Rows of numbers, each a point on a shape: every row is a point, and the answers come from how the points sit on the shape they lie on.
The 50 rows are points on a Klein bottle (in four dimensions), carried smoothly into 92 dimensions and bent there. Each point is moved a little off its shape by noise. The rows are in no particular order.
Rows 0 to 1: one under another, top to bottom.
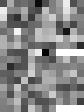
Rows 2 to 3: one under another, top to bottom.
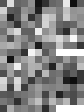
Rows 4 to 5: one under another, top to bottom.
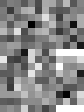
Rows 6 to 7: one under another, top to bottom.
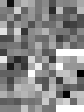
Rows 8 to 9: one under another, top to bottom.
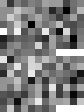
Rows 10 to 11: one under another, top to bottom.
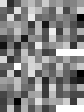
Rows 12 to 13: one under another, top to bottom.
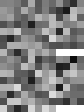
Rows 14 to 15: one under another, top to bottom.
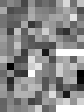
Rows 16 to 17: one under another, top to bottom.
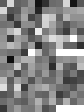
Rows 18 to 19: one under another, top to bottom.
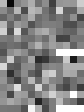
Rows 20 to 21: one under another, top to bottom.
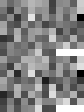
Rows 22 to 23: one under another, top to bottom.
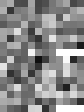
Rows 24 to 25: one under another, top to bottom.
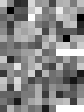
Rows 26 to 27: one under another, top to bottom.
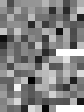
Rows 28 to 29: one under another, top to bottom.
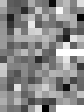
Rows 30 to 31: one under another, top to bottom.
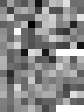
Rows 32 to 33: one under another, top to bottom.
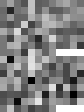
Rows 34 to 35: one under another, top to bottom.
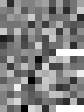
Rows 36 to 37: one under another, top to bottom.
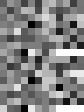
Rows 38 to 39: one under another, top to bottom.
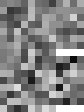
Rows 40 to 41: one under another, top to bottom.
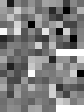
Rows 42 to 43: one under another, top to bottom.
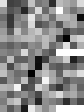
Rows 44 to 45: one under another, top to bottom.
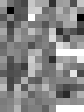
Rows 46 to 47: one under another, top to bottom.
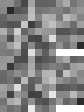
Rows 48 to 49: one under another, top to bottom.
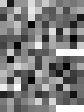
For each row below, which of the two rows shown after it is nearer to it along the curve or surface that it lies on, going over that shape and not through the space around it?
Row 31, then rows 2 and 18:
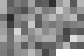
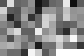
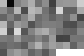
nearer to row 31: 2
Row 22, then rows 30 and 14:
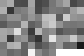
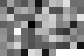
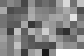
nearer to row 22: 14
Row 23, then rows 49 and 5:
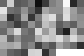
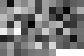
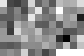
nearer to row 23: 5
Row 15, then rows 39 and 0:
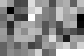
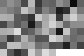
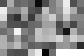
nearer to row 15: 0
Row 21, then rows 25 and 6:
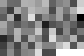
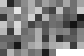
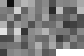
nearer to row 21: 6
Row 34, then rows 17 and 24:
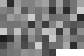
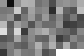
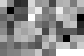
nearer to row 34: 17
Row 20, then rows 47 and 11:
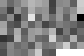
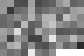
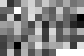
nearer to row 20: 11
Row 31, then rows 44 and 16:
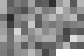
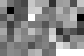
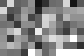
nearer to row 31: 16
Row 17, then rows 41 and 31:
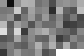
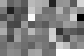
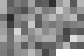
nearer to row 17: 41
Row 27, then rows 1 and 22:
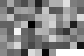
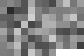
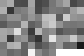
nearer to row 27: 1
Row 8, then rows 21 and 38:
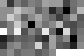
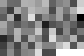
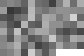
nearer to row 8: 21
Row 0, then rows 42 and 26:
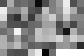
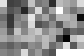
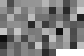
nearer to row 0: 42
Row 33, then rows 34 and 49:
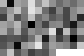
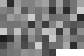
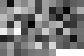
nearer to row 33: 49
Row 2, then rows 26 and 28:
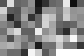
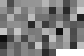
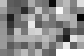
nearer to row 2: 28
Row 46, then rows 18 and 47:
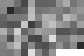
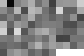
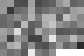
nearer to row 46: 47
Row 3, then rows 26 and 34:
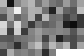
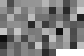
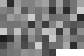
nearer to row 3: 34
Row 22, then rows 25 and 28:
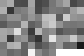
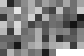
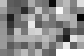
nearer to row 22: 28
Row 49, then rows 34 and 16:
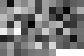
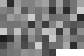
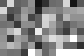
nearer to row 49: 34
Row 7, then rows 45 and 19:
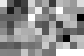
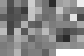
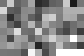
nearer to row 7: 45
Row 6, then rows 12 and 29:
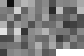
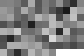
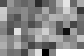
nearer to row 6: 12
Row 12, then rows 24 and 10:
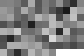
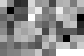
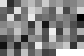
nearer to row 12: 10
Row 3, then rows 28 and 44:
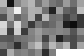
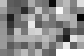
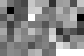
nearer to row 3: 44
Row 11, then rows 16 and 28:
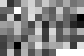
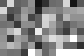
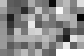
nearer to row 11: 28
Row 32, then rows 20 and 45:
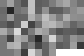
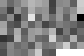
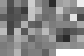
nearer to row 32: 45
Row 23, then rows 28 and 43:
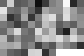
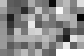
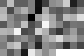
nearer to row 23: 43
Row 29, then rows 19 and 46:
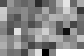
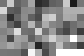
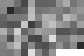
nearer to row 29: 46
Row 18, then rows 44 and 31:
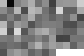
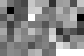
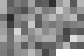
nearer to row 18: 44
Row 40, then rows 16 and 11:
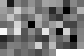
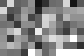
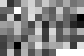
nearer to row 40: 11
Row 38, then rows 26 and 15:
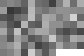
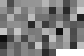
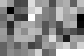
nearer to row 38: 15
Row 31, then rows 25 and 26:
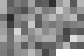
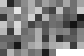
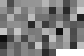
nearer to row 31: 25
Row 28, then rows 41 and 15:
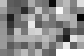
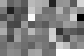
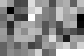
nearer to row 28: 15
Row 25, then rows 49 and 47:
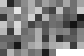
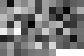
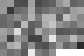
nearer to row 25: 49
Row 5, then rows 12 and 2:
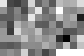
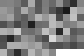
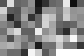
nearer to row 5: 2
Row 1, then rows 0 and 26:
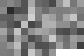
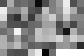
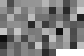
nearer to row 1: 0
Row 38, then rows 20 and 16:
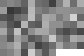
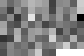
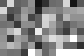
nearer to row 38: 16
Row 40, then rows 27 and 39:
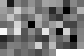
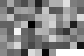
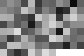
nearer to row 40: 39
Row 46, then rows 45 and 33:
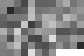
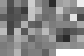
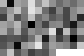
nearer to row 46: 45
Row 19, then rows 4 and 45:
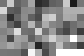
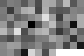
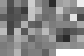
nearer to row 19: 45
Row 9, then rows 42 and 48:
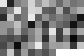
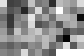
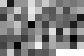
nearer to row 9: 48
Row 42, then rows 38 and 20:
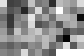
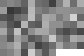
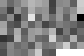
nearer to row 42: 38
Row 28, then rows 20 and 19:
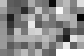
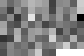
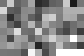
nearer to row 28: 19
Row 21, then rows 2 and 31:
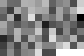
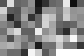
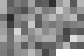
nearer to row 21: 31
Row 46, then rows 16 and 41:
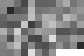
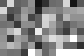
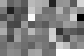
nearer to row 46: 16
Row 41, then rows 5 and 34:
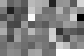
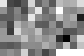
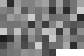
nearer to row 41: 34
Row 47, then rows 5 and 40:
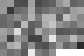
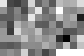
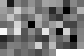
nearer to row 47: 5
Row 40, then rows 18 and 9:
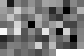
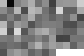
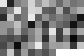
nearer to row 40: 9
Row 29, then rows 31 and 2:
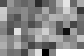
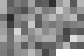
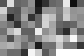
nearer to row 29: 2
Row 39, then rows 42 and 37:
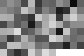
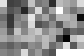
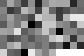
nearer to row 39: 37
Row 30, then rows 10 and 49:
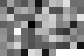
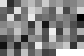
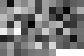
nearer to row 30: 49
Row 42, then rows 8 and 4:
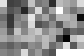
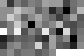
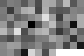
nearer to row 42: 4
